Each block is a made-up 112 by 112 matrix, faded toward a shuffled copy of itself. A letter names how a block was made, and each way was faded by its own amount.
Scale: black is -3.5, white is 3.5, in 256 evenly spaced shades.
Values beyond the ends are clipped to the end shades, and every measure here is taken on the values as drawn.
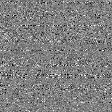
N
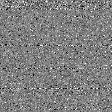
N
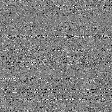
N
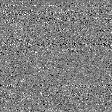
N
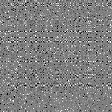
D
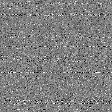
N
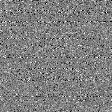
N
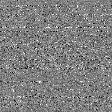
N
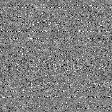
N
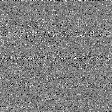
N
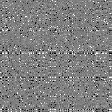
D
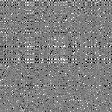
D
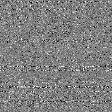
N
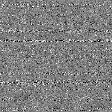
N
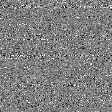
N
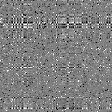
D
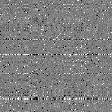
D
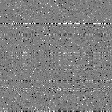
D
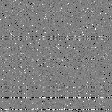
D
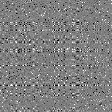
D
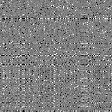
D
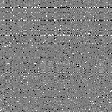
D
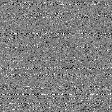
N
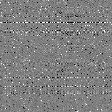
D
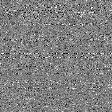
N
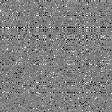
D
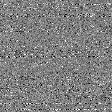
N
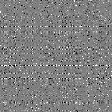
D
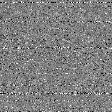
N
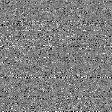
N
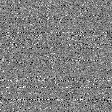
N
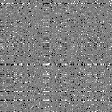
D
